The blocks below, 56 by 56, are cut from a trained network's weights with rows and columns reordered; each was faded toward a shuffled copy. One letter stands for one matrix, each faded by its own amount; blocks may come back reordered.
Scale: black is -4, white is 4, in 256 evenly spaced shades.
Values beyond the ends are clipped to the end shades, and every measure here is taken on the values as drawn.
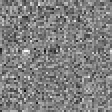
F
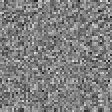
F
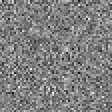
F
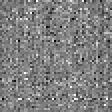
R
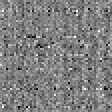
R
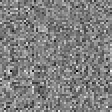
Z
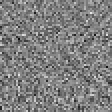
F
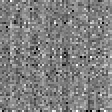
R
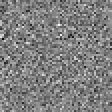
F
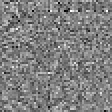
Z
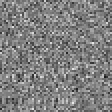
F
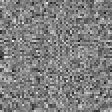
Z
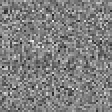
F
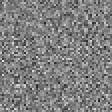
F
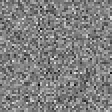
F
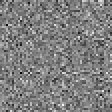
Z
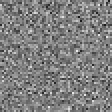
F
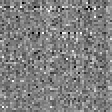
R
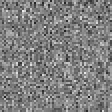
Z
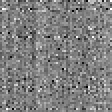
R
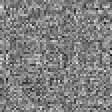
Z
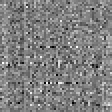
R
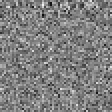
F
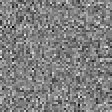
Z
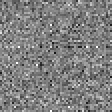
Z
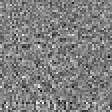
Z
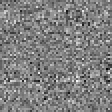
Z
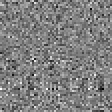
Z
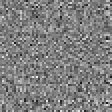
Z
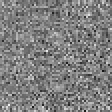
Z
